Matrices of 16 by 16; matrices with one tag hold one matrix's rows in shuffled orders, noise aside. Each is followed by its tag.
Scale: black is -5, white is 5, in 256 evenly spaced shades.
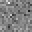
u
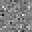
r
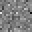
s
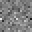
s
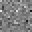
s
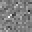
u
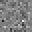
r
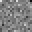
s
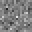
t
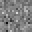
t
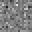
t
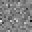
s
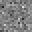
r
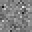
r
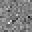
u
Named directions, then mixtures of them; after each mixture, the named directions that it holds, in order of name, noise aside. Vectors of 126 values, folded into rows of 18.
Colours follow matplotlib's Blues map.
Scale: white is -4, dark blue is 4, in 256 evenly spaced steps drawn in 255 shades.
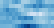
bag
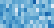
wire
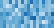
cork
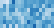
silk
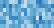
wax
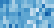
silk, wire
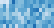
silk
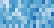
cork, silk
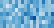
cork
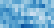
bag, wire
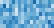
silk, wire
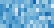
wire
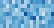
cork, wax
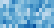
bag, silk
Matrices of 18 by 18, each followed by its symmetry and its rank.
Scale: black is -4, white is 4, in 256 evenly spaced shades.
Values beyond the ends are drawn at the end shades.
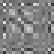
symmetric, rank three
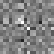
symmetric, rank three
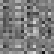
neither, rank three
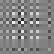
symmetric, rank one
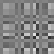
symmetric, rank one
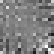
symmetric, rank three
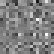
neither, rank three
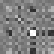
symmetric, rank three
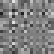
antisymmetric, rank two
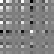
symmetric, rank one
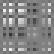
symmetric, rank one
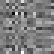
neither, rank three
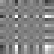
symmetric, rank one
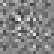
symmetric, rank three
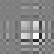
symmetric, rank one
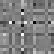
antisymmetric, rank two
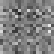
neither, rank three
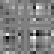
antisymmetric, rank two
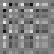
symmetric, rank one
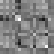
symmetric, rank three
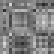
antisymmetric, rank two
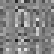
neither, rank three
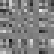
antisymmetric, rank two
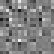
antisymmetric, rank two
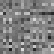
neither, rank three
